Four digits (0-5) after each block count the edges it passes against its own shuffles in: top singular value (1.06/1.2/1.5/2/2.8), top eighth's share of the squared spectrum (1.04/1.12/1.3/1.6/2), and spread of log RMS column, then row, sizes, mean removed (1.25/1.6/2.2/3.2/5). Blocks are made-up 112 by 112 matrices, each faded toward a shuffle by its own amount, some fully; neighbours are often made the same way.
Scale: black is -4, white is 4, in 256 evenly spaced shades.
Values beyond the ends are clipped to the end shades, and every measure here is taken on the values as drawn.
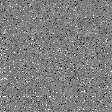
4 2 1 2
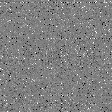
3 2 1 1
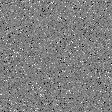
2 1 0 0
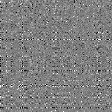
4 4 3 3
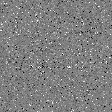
3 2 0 1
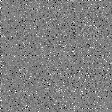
4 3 1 2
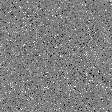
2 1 0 0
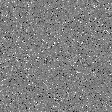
0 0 0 0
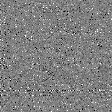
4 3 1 2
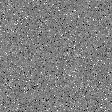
0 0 0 0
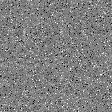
2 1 0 0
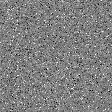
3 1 0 0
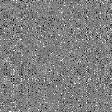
4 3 2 2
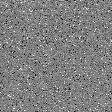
3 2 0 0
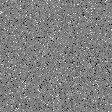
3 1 0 0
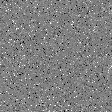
2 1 0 0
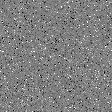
0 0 0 0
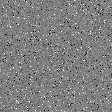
0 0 0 0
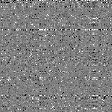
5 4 2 3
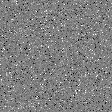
2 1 0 0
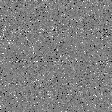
3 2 0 1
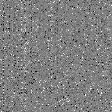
4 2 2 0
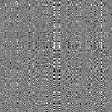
5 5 4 3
